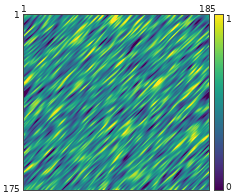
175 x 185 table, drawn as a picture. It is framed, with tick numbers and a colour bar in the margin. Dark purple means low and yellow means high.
Grain: diagonal, up to the right. Average level on the scale: 50%. Seam: none. Mirror symmetry: none. Slope: none. Histogram: bell-shaped.
